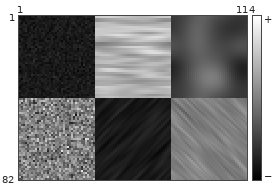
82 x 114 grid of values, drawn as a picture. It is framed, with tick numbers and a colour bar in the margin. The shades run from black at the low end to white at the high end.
It is made of 2 by 3 panels. Panel 1,1: very low, fine-grained, faint in contrast. Panel 1,2: high, streaked across. Panel 1,3: low, smooth. Panel 2,1: middling, fine-grained, strong in contrast. Panel 2,2: very low, slanting up to the right, faint in contrast. Panel 2,3: middling, slanting down to the right, faint in contrast.
